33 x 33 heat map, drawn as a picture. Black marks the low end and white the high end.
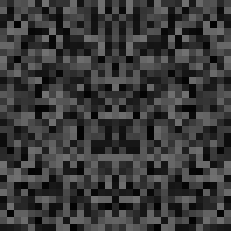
On average the colour sits 20% of the way up the scale. No row or column stands out. There is no seam. The values spread evenly over their range. No regular stripes run through it. The left and right halves mirror each other.
